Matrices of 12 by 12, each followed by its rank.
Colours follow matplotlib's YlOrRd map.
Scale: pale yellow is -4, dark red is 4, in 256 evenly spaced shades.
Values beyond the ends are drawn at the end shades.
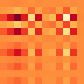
one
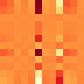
one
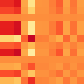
one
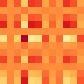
one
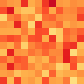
full rank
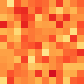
full rank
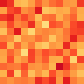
full rank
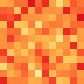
full rank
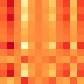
one
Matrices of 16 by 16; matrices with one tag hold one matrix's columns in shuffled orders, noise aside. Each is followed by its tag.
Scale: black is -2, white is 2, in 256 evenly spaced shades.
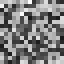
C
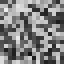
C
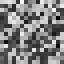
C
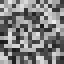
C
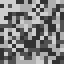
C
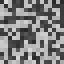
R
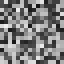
R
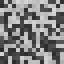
C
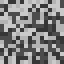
C
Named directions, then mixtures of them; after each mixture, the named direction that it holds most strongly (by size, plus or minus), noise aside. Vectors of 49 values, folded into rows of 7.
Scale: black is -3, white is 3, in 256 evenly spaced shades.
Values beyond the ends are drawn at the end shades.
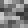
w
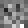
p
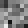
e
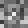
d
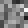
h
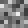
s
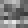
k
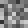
d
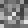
d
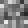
s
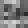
k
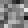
h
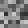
s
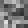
k
